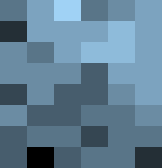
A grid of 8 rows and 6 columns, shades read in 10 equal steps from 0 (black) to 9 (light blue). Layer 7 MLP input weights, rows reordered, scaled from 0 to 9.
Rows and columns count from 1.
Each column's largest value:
6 7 9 8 8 7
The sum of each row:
39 38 41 36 30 30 27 20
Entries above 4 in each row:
6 5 6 5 3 4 4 2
